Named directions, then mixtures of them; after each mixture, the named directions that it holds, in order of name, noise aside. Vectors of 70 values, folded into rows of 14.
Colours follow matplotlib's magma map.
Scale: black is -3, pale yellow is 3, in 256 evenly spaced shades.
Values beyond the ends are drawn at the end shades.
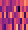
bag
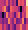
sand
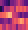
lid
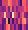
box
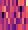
sand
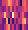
box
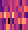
box, lid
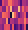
bag, box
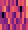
sand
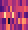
box, lid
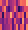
bag, sand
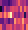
bag, lid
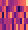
bag, sand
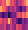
lid, sand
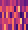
bag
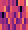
sand
